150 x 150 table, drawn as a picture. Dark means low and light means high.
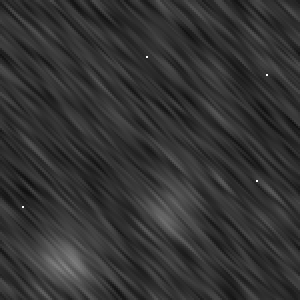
The values are skewed, with a long tail toward high values. There are two bumps. Four lone cells stand out, each far higher than its neighbours. Streaks slant down to the right.
